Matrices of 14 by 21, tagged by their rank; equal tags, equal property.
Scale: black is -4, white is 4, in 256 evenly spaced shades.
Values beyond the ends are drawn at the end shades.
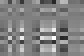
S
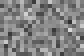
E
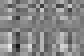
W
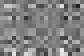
W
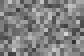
E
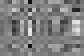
W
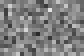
E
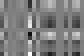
S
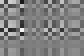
S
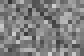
E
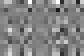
W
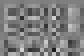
W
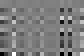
S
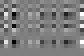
S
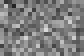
E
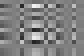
S
